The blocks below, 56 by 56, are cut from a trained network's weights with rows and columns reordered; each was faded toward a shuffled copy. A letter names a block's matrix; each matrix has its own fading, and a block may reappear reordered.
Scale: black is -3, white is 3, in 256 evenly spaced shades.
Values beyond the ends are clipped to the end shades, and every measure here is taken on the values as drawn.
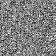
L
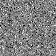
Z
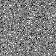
Z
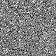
Z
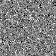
Z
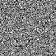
L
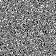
Z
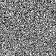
L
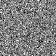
Z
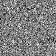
Z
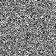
L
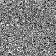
L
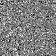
Z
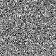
L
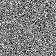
Z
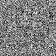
L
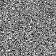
L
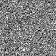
L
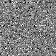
Z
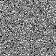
Z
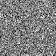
L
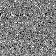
Z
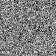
L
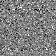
Z
